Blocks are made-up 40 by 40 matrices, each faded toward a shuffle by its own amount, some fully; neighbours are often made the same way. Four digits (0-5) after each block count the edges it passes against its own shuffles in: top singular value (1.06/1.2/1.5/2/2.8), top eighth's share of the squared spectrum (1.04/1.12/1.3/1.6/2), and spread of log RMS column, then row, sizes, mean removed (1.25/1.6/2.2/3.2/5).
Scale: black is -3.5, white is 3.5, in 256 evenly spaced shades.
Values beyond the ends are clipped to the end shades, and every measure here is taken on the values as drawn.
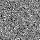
0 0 0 0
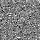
0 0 0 0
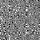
3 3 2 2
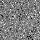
2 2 1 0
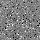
1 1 0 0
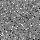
0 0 0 0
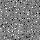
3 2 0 1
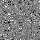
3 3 1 2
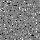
0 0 0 0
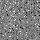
0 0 0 0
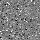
0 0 0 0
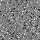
0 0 0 0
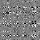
3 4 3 3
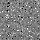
1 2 1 1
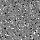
1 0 0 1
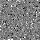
1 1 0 0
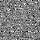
1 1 0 1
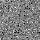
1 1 0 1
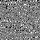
1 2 0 2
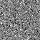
0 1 0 0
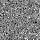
0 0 0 0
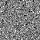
0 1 0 0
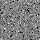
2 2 0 0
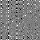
4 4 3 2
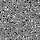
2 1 0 0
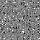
3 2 1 1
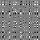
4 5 3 3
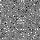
2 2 0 0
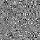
3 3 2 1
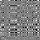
4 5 3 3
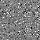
3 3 1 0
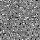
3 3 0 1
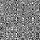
4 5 2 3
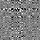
4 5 3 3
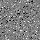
1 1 0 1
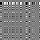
5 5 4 4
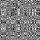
4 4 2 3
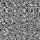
3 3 1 2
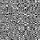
4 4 2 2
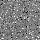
1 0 0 0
